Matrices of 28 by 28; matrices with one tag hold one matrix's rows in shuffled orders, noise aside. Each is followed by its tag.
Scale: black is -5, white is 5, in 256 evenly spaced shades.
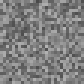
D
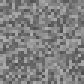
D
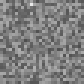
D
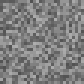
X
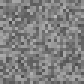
D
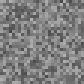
D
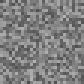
D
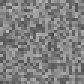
X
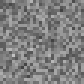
X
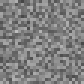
X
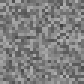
D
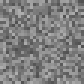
D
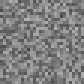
X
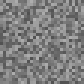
X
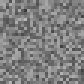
D
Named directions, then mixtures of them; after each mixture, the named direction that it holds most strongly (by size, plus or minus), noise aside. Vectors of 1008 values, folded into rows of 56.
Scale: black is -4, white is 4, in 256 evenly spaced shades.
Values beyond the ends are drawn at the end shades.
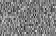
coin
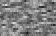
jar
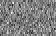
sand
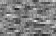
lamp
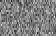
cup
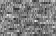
lamp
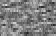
jar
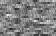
lamp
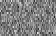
cup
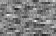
lamp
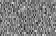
coin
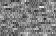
jar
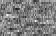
lamp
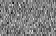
sand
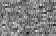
jar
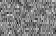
cup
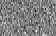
coin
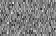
sand
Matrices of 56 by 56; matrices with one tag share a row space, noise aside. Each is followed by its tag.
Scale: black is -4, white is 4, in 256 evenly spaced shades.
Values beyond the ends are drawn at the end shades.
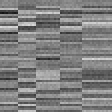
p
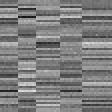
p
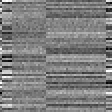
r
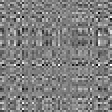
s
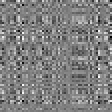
s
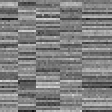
p
